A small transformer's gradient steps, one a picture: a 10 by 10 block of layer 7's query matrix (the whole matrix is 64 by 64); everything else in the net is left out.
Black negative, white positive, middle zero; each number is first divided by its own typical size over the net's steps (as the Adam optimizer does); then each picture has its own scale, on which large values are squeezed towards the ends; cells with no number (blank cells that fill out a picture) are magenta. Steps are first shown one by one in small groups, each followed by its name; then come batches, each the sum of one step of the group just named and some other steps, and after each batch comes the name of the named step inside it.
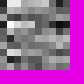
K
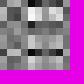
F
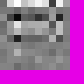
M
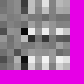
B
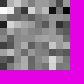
K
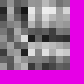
B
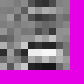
B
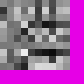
B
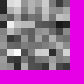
K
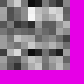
F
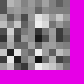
K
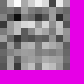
M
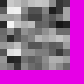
K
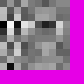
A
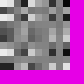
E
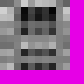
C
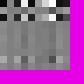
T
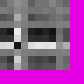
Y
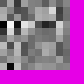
A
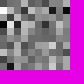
A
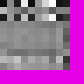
T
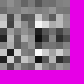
Y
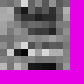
C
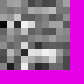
A
